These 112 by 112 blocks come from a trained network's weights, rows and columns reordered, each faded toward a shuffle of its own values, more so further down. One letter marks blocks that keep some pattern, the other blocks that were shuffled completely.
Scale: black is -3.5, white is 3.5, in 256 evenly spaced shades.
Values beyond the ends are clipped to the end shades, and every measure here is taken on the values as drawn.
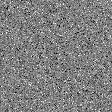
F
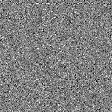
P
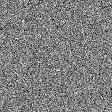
F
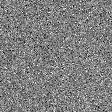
F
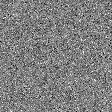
F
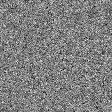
F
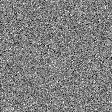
F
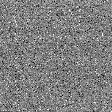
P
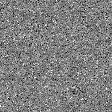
P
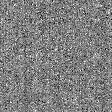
P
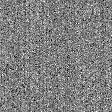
P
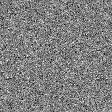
F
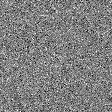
F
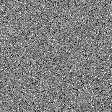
F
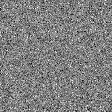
P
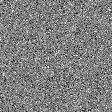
F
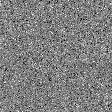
F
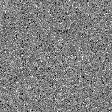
P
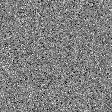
F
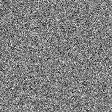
P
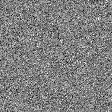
F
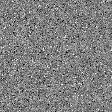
P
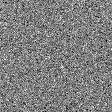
F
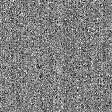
P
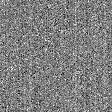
P
